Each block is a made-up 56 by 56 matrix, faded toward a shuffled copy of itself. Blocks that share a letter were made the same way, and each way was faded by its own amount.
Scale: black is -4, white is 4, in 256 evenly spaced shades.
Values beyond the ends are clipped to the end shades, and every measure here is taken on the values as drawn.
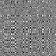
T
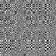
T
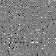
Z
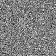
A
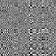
T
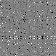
Z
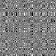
T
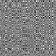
T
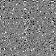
Z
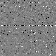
Z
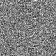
A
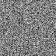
A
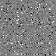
Z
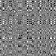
T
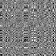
T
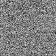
A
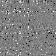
Z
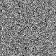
A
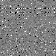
Z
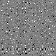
Z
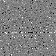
Z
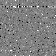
Z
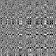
T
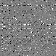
Z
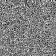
A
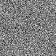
A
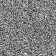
A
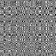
T
